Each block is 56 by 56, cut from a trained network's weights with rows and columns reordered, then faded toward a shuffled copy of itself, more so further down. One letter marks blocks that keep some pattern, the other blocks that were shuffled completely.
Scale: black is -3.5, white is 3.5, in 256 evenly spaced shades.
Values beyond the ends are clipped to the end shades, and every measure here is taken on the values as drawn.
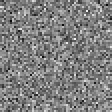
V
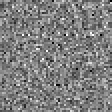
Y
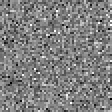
V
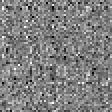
Y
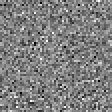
Y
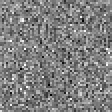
Y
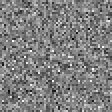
V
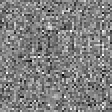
Y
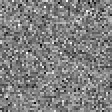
V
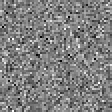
V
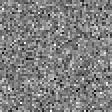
V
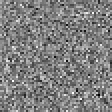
Y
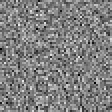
Y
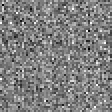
Y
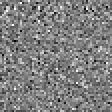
Y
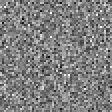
Y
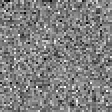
Y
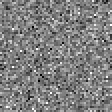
V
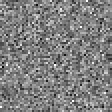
V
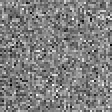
Y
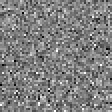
Y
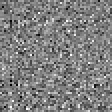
Y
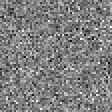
Y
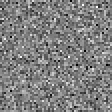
V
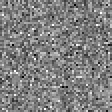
Y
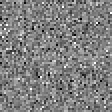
Y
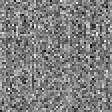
Y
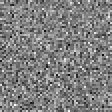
V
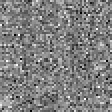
Y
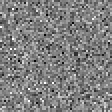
V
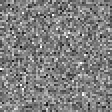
V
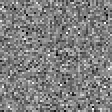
V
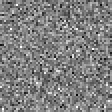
V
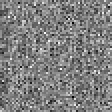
Y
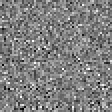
Y
